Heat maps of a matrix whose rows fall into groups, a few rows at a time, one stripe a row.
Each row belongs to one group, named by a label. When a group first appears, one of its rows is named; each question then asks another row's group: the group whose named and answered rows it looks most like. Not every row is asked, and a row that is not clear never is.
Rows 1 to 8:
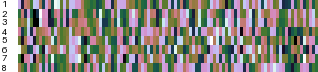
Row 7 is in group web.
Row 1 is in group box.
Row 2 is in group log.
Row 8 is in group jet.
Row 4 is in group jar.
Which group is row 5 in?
web
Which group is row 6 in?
box
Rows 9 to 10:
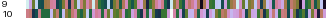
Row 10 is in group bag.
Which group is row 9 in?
log
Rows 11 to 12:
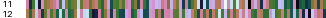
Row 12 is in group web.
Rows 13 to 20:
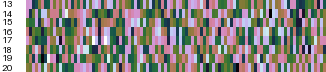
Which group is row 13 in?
bag
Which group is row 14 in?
box
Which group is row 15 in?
jet
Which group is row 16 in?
jar
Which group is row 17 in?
jar
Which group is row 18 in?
web
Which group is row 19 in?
log
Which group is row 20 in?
web
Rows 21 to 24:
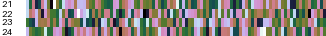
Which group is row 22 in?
web
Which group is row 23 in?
jet
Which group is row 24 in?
jar
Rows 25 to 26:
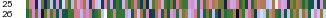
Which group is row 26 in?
web
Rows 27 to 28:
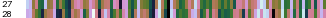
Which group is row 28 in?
log
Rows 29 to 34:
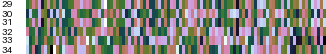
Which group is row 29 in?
web
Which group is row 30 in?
bag
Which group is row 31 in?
web
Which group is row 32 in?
jet
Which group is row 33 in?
jar
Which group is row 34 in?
box
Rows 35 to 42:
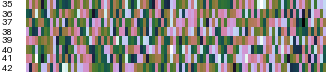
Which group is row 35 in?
log
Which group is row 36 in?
web
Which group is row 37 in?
bag
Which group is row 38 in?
bag
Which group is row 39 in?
log
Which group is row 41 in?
log
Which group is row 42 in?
box
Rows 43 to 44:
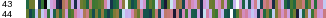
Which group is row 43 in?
log
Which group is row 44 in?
box
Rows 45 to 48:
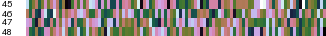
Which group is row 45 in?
jar
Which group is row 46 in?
box
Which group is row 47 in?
bag
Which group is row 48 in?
jar
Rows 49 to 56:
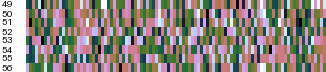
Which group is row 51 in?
jar
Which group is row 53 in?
web
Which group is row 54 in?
box
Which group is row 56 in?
jar
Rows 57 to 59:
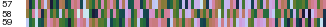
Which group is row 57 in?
jet
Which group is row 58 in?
web
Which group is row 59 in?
jar
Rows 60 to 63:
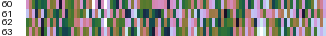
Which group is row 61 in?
bag
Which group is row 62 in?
web
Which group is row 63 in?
log
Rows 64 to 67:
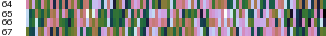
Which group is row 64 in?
bag
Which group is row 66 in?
jar
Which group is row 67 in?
jet
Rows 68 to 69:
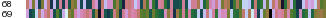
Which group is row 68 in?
jet
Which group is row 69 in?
box
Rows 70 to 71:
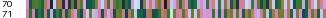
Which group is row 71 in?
bag
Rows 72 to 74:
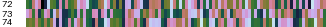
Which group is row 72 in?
web
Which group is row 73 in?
jet
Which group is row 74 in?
jet
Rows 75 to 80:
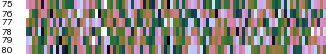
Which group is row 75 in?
web
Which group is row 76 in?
box
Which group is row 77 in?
bag
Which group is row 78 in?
web
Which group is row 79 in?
log
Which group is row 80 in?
jet
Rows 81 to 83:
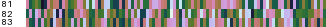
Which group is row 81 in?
jar
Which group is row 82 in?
jet
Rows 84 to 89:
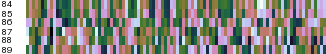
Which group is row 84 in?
log
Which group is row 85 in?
log
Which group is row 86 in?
jet
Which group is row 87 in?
box
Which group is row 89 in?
bag
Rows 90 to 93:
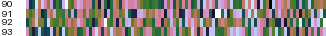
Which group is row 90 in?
box
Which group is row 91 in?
log
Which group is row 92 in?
web
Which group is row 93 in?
bag
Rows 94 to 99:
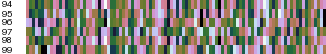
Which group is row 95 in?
jar
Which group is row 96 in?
log
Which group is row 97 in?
jet
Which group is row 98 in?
jar
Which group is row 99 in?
log
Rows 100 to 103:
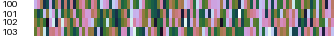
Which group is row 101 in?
box
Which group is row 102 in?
box
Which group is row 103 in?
log
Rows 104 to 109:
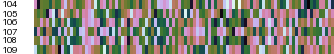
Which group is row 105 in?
box
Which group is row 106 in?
web
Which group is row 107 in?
bag
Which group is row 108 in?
web
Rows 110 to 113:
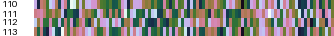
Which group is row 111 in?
log
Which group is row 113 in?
box
